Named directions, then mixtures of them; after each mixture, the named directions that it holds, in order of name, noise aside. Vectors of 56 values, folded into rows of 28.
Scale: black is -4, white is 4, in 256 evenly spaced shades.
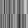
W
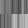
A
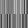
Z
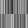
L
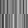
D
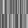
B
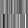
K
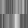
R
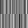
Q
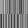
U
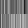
A, Q, W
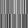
Z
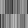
A, L, R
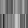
K, R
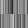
L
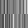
D, W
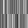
B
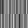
Q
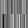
D, K, L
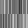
A, Q, U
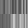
A, D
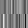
K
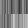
A
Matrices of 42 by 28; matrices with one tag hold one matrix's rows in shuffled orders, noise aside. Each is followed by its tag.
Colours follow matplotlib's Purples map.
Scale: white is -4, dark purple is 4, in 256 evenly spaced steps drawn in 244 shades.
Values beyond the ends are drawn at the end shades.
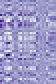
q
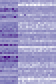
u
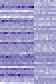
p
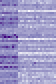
u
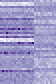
p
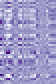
q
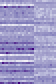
p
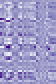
q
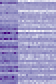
u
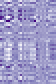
q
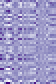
q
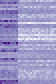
u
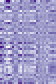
q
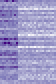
u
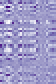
q
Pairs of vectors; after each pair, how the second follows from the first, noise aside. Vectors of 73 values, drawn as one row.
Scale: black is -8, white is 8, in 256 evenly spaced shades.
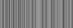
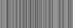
wrapped around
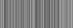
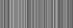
wrapped around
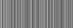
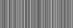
wrapped around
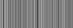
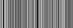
scaled up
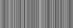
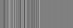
partly zeroed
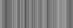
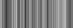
scaled up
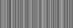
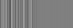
partly zeroed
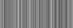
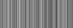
wrapped around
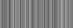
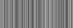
wrapped around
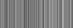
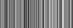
scaled up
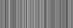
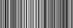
scaled up
